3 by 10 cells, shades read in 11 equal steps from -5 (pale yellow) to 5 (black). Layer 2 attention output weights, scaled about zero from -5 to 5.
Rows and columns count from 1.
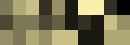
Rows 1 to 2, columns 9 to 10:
3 5 / -3 -1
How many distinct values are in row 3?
5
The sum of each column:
1 -2 -5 4 -3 5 2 3 -2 2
